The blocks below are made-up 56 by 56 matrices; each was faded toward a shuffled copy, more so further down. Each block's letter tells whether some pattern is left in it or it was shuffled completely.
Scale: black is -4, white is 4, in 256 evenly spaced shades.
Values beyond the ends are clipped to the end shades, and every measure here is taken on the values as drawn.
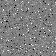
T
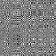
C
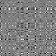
C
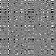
C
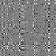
C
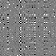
C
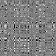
C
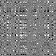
C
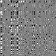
C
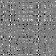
C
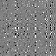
C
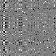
C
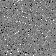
T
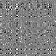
C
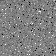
T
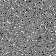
T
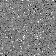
T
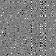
C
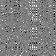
C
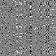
C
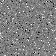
T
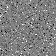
T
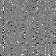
C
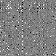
C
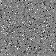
T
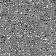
T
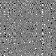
C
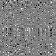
C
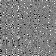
C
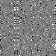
C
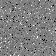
T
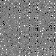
C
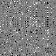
C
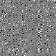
C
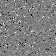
T
